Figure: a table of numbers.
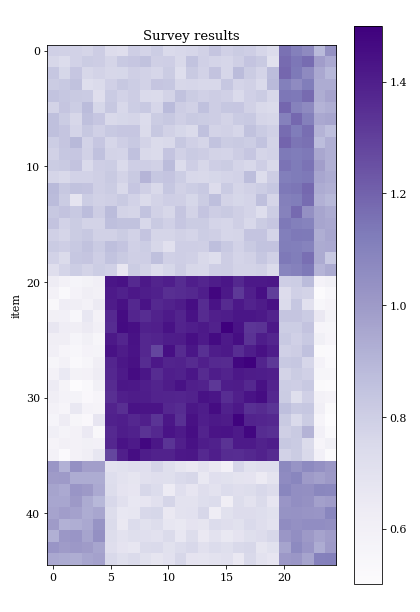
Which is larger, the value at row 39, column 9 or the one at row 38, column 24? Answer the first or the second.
the second
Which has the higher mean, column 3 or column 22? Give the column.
22
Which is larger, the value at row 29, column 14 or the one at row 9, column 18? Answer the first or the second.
the first
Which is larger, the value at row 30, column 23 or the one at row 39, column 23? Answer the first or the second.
the second
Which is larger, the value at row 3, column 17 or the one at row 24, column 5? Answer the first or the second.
the second
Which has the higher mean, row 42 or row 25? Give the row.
25
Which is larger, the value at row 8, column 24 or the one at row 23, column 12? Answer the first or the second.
the second
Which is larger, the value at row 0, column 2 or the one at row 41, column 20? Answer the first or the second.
the second
